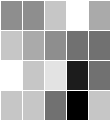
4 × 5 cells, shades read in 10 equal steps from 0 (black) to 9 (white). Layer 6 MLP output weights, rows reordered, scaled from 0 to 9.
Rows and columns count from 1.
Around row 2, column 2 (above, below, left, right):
5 7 7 5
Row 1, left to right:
5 5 7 9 6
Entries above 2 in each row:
5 5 4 4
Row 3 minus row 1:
4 2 1 -8 -2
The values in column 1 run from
5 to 9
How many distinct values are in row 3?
5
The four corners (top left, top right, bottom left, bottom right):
5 6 7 7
